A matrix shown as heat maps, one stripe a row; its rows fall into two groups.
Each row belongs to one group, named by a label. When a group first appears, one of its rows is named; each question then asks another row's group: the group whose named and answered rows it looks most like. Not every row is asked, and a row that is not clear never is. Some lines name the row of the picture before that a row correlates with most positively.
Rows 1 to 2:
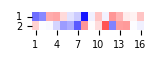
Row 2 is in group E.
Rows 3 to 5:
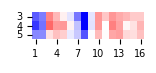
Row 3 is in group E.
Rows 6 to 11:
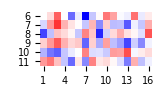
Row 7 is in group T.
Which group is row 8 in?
T
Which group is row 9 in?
T
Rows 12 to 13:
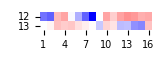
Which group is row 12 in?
E
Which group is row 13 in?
T
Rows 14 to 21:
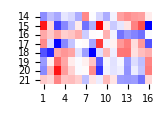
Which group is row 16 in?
T
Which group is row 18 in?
E
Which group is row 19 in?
T
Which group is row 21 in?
T
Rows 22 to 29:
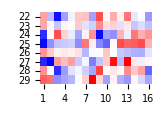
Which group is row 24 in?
T
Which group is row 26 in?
T
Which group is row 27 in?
E
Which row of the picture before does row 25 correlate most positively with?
14
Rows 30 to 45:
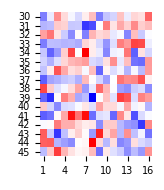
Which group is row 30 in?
T
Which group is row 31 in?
E
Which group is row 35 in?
T
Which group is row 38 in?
T
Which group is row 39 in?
E
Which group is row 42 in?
T
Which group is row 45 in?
T
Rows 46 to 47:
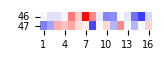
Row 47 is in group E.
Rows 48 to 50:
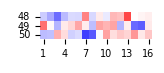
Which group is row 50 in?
E
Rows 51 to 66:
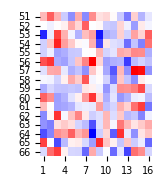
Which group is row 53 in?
T
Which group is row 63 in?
E
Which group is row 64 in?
E
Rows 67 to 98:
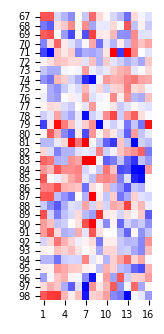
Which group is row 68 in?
E
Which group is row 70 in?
T
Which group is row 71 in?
E
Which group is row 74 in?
E
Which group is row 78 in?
E
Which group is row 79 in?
T
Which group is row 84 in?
T
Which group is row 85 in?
T
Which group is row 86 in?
T
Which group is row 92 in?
T
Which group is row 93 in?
T
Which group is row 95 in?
T
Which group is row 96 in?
E
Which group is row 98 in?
T
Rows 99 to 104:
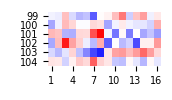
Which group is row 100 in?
T
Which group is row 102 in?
T
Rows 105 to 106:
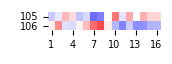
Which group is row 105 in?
E
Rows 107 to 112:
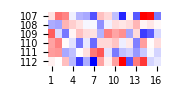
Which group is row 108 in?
E
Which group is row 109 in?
T
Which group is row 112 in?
E
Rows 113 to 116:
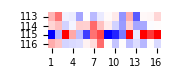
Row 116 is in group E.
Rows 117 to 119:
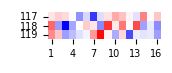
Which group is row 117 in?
E
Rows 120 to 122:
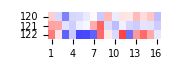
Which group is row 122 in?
E
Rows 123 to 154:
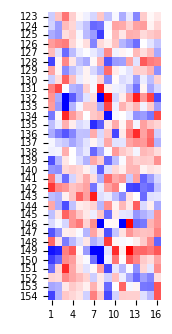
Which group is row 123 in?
T
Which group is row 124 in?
E
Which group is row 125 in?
E
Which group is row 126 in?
T
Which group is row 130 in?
T
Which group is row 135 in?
E
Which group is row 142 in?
T
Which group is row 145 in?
T
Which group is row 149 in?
E
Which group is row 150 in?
E
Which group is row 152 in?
T
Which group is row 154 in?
T
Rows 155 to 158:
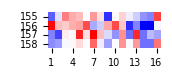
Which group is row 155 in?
T
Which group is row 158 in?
T
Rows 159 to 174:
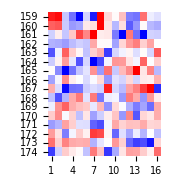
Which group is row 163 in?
T
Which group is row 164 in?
E
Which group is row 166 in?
T
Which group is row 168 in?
E
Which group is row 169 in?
T
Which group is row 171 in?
E
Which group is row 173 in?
T
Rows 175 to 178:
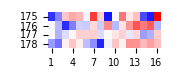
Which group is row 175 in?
T
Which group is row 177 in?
T
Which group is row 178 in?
E
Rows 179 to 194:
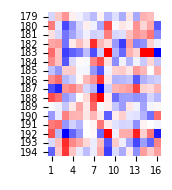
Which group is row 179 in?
T
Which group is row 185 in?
E
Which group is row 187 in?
E
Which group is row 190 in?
T
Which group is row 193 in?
T
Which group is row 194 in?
T
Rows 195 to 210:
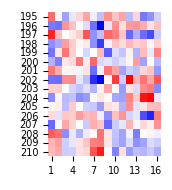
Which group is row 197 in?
T
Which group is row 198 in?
E
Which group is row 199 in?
T
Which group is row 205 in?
E
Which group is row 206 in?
T
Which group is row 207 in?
T
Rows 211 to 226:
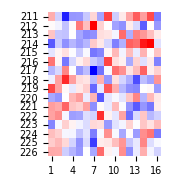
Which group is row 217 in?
E
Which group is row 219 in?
T
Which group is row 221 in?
T
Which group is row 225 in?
E
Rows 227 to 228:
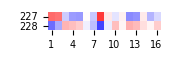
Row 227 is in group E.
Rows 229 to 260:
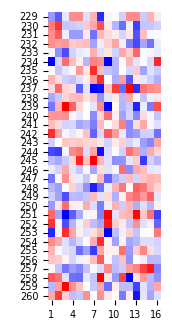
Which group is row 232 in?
T
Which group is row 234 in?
T
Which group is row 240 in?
T
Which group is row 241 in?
E
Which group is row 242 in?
T
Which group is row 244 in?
E
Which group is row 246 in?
E
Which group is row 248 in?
E
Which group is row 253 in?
T
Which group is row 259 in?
T
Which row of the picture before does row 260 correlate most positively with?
227
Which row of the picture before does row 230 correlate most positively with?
227
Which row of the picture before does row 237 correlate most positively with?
228
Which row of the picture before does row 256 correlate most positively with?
227
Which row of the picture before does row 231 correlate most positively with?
227
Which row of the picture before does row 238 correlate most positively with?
228
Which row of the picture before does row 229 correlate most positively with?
228
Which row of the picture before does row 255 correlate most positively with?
227
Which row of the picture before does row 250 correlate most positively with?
228
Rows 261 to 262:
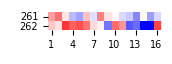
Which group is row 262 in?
T
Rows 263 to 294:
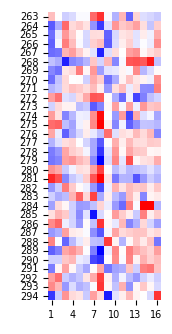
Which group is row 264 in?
E
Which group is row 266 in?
T
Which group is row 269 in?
E
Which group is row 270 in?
T
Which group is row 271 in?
T
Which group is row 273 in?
E
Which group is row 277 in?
E
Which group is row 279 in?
E
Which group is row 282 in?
E
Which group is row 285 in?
E
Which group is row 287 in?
E
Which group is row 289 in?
E
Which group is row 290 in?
E
